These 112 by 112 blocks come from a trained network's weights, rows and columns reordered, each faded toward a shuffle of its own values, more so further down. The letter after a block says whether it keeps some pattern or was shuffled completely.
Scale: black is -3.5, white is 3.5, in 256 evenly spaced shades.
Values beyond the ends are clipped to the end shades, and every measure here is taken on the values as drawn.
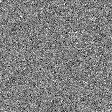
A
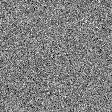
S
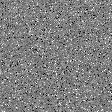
S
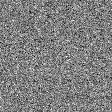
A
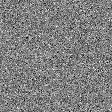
A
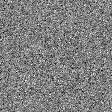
S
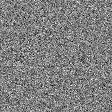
S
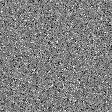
S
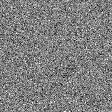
A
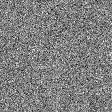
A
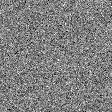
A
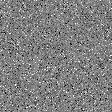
S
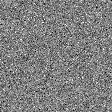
S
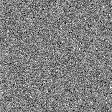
S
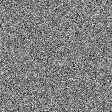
S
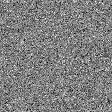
A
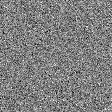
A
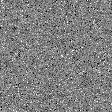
A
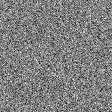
S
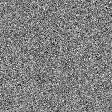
S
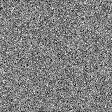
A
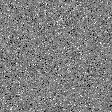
S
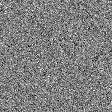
S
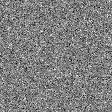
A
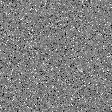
S
